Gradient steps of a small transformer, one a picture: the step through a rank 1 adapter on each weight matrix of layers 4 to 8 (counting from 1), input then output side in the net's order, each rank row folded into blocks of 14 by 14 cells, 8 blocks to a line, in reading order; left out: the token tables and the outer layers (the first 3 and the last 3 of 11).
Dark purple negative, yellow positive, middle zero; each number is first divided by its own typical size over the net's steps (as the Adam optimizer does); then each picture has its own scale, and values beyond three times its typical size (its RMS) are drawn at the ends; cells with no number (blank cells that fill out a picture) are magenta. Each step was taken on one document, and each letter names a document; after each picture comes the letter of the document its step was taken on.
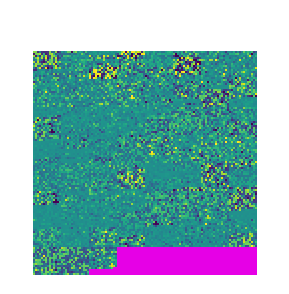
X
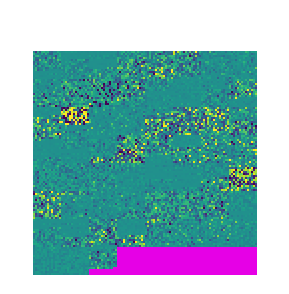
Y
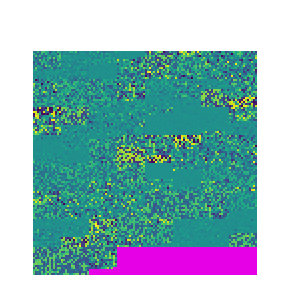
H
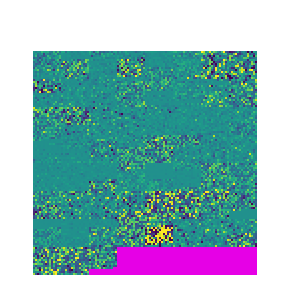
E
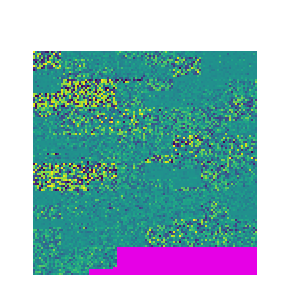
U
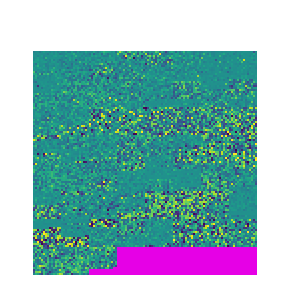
U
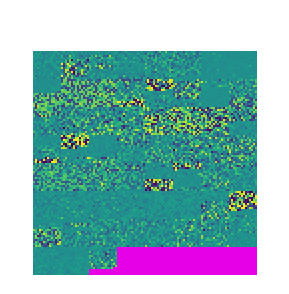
U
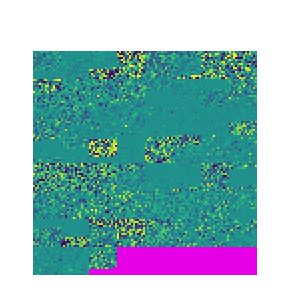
E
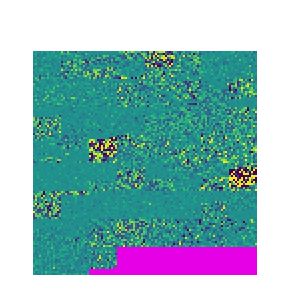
X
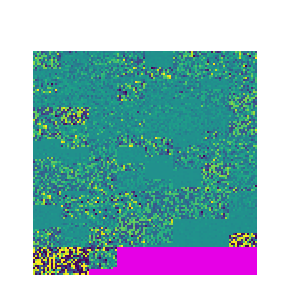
H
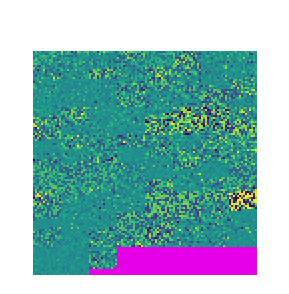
X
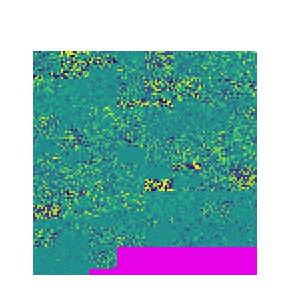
X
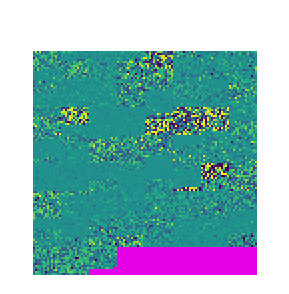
Y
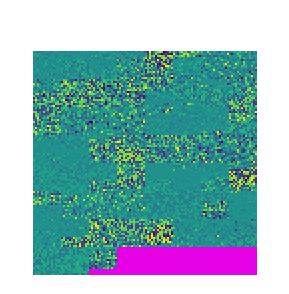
H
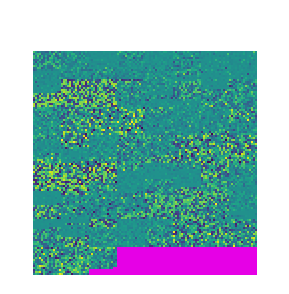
U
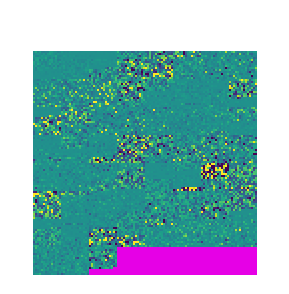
Y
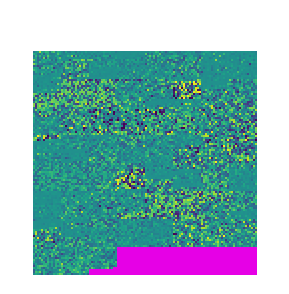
U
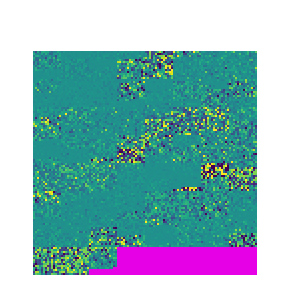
Y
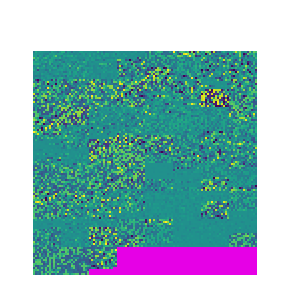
H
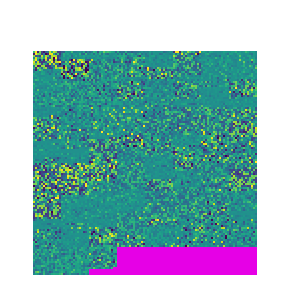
X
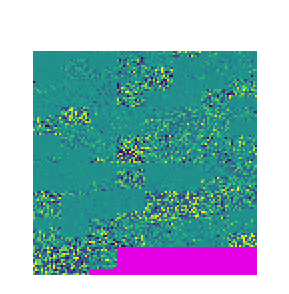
Y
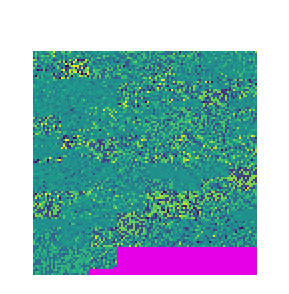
X
